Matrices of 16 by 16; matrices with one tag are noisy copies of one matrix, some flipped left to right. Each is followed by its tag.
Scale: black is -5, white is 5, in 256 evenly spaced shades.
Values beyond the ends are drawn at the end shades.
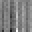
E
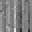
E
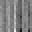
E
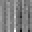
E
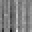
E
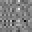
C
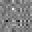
C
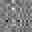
C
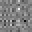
C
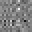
C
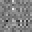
C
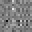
C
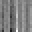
E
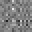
C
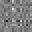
C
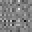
C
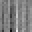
E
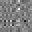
C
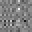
C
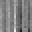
E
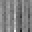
E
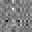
C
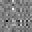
C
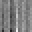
E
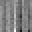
E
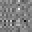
C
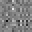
C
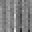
E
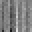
E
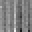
E
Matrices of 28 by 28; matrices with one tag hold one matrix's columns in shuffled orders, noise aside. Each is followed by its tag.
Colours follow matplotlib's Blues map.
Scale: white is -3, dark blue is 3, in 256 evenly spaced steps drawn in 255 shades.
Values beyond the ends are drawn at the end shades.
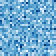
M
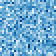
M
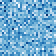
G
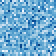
M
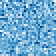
G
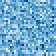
M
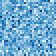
M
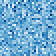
G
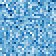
G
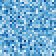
M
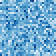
M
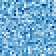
G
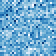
G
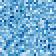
M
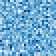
M
